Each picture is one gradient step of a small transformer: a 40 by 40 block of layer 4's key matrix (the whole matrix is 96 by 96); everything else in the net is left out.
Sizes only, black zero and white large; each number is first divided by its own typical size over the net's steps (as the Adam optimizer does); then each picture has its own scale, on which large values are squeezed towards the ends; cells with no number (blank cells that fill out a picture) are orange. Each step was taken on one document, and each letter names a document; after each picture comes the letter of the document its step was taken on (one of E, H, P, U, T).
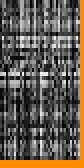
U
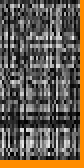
U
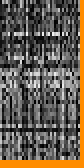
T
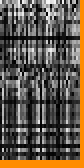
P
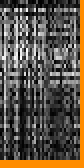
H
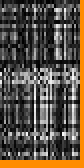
H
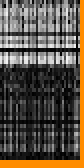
U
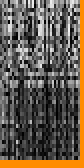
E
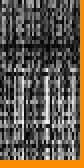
E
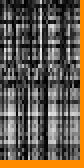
P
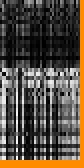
E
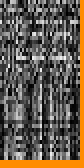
T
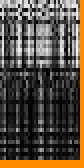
P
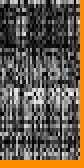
T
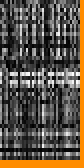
H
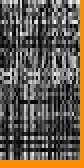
T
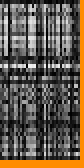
U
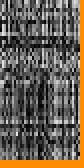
E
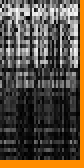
P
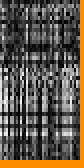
H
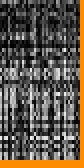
T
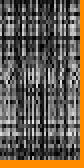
E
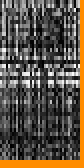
H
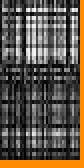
H
